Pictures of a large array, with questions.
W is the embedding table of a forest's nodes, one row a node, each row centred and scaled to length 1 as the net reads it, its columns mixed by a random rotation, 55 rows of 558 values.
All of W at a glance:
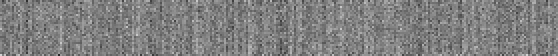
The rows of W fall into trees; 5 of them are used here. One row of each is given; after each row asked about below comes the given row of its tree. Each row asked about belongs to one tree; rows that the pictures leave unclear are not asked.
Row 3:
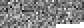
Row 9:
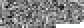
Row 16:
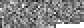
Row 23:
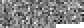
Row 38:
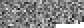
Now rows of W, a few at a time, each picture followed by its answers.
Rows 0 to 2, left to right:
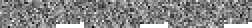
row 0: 38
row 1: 38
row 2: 38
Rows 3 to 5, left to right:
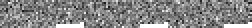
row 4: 38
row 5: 23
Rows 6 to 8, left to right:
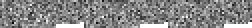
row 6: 9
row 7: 16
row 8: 16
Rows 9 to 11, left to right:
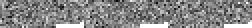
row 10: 16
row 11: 3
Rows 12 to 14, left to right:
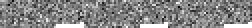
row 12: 9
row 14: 3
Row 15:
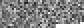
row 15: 38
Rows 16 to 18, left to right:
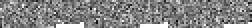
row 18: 23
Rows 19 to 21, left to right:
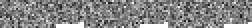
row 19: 9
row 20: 38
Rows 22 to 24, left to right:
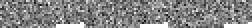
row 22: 38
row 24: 9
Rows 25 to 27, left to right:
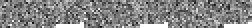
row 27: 9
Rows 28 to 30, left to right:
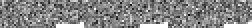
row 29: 9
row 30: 9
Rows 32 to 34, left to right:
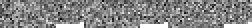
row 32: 9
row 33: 16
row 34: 9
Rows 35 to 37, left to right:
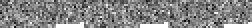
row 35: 3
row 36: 16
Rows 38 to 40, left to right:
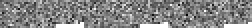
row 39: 9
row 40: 38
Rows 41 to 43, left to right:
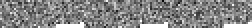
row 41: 38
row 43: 9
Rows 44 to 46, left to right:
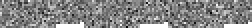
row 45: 23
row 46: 38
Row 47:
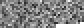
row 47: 38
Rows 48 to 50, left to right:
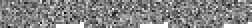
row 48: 38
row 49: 9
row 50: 9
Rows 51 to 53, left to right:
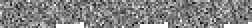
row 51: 38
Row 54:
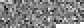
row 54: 23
